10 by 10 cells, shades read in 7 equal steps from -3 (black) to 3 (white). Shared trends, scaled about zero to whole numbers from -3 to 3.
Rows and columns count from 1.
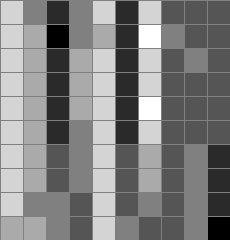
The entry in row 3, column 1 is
2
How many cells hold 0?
17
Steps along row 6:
down down up up down up down same same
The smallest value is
-3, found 2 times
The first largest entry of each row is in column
1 7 1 1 7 1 1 1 1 5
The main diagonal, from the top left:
2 1 -2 1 2 -2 1 -1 0 -3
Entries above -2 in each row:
8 8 8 8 8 8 9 9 9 9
